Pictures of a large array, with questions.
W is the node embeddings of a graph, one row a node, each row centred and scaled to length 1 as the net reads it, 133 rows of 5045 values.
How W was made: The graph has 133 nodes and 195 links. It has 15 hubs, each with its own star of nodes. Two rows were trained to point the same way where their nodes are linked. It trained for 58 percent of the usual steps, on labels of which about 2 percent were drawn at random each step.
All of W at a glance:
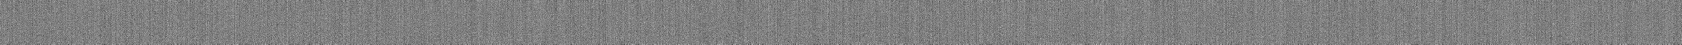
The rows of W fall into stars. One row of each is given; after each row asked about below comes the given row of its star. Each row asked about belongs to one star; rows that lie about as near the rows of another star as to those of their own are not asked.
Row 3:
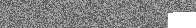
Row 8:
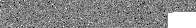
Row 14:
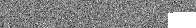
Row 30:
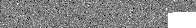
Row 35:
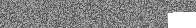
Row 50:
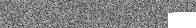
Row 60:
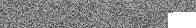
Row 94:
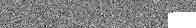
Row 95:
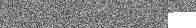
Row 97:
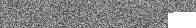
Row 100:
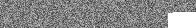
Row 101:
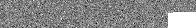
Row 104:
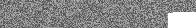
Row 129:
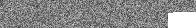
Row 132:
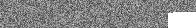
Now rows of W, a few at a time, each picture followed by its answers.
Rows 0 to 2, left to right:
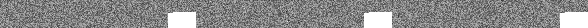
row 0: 8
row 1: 129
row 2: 30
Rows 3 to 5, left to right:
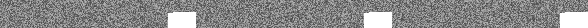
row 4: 95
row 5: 8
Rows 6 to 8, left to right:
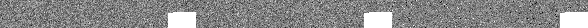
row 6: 35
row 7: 14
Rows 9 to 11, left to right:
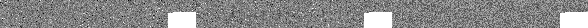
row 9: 95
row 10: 129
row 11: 8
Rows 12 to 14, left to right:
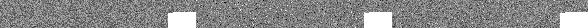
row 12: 95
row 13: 50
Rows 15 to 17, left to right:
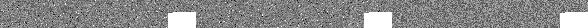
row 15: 94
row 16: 104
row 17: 132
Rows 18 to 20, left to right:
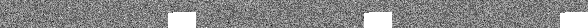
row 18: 101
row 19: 129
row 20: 132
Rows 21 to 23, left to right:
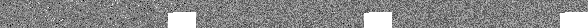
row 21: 3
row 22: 132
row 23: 129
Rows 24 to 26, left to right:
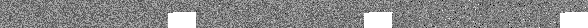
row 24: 94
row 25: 132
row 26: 100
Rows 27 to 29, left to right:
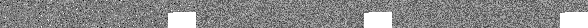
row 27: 3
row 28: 94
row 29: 94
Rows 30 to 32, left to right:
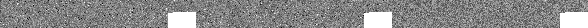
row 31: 94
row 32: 132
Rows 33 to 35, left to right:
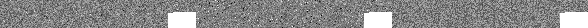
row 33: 95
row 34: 3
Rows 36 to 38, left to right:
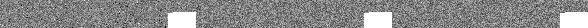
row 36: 8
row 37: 100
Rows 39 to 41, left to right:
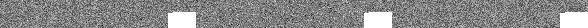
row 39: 35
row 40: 14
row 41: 132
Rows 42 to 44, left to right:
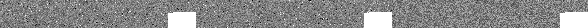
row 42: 104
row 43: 60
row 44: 14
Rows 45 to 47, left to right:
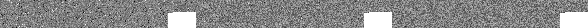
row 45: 30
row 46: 101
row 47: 94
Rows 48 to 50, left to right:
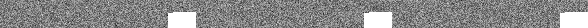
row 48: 104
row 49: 30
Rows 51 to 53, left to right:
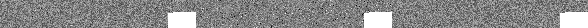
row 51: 50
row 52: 132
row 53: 101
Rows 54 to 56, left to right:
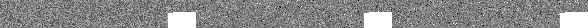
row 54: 50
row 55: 104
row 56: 132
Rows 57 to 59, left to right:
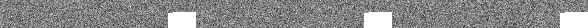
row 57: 8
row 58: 14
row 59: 95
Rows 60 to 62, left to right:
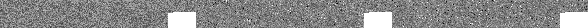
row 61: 3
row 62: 50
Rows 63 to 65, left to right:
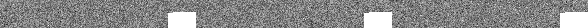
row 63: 35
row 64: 132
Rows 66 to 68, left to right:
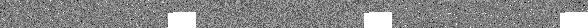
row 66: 100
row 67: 30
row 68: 60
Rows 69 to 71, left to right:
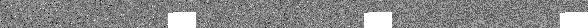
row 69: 50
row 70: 14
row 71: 101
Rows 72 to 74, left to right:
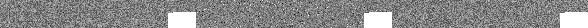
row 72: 101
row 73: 94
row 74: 100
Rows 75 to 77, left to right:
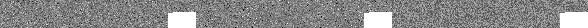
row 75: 94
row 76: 3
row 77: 30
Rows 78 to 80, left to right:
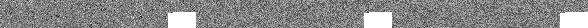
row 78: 35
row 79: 50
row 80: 104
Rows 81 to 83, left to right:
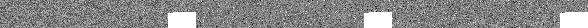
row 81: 100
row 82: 95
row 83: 101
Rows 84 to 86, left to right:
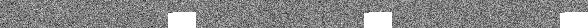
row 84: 14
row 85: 94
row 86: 100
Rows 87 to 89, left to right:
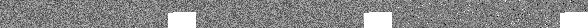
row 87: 95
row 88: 100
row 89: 60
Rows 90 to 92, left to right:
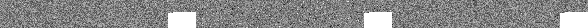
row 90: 94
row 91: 101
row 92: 129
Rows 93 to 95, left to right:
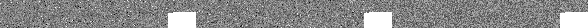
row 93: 129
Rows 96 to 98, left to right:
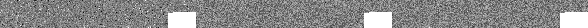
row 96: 30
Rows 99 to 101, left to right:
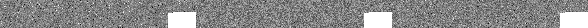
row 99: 50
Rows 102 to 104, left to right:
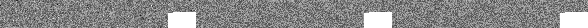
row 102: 95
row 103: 60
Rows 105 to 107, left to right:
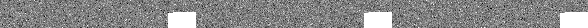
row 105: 30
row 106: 14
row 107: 30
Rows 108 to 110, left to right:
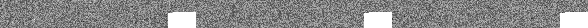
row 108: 8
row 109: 129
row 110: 129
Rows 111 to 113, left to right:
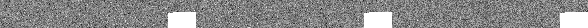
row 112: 101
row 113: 100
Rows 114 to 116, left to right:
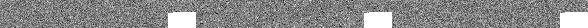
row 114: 100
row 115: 101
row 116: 97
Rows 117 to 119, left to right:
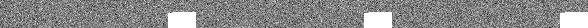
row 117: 14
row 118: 14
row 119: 97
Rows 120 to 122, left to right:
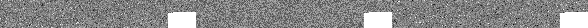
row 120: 101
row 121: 14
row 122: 95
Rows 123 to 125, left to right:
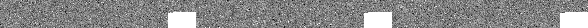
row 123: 97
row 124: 129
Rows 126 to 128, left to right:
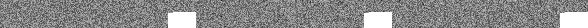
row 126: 97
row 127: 8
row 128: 8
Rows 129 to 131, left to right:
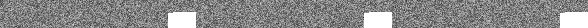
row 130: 3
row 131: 104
